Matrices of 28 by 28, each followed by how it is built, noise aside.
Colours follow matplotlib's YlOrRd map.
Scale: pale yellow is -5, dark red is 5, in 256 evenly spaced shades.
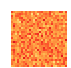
noise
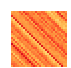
Toeplitz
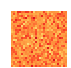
noise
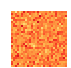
noise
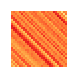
Toeplitz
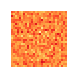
noise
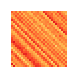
Toeplitz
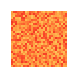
noise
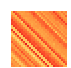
Toeplitz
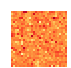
noise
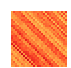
Toeplitz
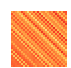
Toeplitz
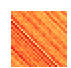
Toeplitz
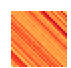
Toeplitz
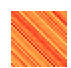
Toeplitz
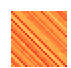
Toeplitz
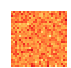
noise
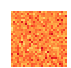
noise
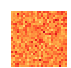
noise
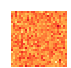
noise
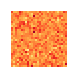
noise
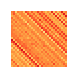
Toeplitz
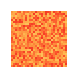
noise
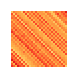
Toeplitz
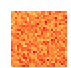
noise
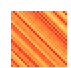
Toeplitz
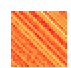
Toeplitz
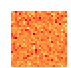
noise
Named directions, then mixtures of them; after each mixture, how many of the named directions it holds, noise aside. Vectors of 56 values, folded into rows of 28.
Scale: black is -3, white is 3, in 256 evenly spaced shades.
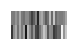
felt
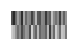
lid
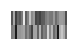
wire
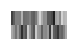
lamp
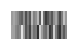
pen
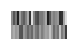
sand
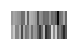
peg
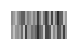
three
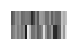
two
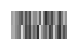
one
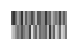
one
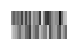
three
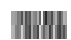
one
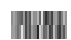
one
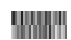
one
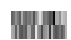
one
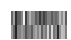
one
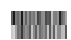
two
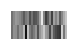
three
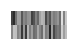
three
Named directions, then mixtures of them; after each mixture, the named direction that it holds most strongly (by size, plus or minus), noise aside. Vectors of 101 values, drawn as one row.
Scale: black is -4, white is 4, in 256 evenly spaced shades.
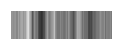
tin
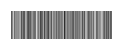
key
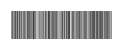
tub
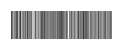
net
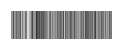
key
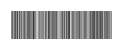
tub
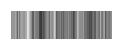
tin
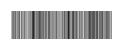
net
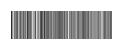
net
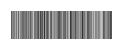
tub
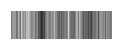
tin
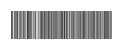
net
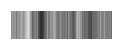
tin
